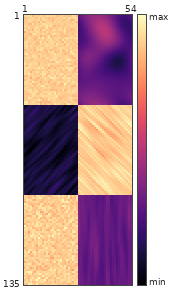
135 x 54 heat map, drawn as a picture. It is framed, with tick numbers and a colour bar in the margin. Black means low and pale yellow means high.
The table splits into 3 rows of 2 panels. Panel 1,1: very high, fine-grained, faint in contrast. Panel 1,2: low, smooth. Panel 2,1: very low, slanting up to the right, faint in contrast. Panel 2,2: very high, slanting down to the right, faint in contrast. Panel 3,1: very high, fine-grained, faint in contrast. Panel 3,2: low, streaked downward, faint in contrast.
